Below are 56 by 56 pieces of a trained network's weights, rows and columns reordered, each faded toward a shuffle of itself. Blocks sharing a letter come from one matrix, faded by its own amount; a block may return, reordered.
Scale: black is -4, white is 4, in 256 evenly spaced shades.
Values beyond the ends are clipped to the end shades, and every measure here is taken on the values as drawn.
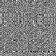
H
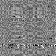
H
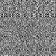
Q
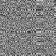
Q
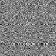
Q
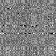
H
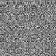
Q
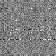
H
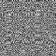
Q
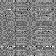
H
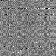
H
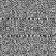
Q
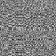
Q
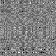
H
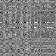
H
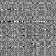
H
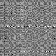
H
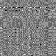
H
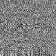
Q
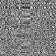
Q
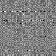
H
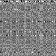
H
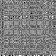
H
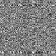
Q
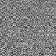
Q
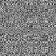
Q
